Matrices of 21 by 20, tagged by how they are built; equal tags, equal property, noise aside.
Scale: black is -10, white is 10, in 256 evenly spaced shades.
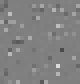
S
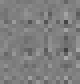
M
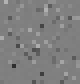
S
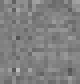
M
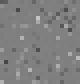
S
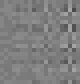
M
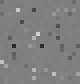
S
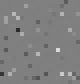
S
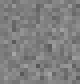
M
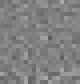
M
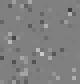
S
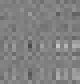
M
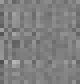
M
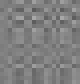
M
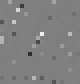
S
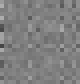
M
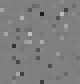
S
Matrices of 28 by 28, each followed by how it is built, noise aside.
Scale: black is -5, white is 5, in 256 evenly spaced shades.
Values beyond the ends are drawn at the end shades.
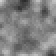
smooth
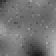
smooth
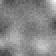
smooth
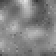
smooth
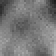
smooth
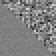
upper triangular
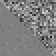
upper triangular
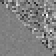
upper triangular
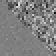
upper triangular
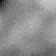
smooth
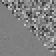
upper triangular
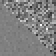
upper triangular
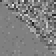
upper triangular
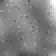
smooth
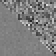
upper triangular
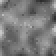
smooth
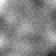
smooth
